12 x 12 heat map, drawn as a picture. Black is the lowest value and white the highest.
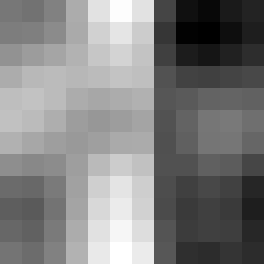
Average level on the scale: 50%. Ninth with the highest average: bottom middle. Calmest part: bottom right. Ninth with the lowest average: top right. Seam: vertical, 60% of the way across, the left part higher.
